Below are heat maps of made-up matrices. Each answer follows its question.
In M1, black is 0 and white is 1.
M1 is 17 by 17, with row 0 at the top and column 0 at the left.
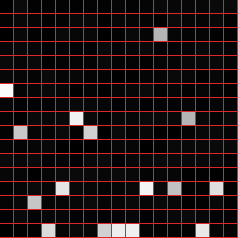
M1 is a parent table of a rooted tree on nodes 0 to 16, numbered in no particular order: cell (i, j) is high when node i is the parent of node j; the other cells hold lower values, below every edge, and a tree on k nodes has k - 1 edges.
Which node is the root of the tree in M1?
16
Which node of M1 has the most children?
16
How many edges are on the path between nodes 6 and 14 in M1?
3
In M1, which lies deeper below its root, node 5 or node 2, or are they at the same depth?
the same depth
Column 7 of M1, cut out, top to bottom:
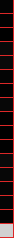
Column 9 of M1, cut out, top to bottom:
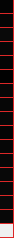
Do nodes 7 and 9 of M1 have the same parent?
yes
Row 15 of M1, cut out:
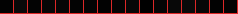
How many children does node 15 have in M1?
0
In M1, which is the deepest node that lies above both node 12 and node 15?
13
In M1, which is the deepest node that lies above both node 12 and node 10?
13
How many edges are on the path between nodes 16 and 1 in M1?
2
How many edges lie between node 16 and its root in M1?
0
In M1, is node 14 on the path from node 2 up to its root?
yes
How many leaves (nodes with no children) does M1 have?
10
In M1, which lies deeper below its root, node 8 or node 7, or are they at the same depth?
the same depth
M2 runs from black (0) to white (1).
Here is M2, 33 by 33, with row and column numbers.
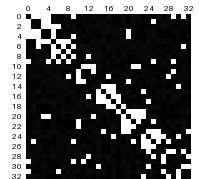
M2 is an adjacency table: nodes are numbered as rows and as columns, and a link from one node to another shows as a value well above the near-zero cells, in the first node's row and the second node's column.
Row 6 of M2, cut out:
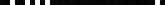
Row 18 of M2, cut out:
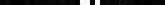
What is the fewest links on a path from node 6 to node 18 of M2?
5
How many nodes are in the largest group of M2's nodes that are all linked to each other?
4
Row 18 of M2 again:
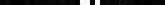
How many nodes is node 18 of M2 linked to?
3
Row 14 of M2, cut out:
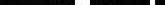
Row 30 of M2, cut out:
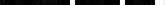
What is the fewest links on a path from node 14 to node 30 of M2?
1
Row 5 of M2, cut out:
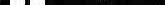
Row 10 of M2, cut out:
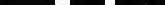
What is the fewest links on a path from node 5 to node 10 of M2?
3
